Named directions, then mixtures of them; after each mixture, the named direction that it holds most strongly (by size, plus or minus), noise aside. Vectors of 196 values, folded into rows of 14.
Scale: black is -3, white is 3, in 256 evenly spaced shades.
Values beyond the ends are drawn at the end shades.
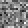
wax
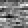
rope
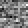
rope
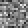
wax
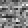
rope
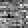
rope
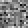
wax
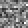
wax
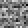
wax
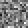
wax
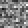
wax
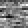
rope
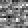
rope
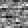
rope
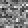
wax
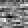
rope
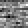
rope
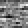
rope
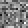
wax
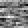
rope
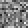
wax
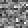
wax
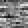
rope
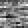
rope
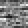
rope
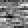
rope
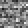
wax
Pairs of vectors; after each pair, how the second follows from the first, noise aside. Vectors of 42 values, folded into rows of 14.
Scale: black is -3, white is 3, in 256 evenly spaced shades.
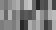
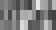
negated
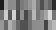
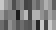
shuffled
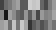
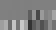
partly zeroed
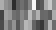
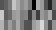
negated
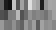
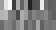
negated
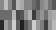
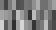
negated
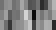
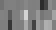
partly zeroed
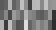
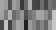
negated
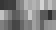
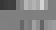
partly zeroed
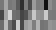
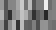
negated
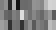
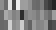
negated
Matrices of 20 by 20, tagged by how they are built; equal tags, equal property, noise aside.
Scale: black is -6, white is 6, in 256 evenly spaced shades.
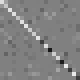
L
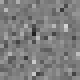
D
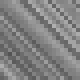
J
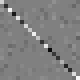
L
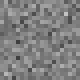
D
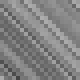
J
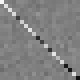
L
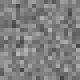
D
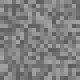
D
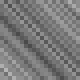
J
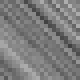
J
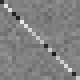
L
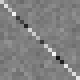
L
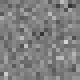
D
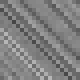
J
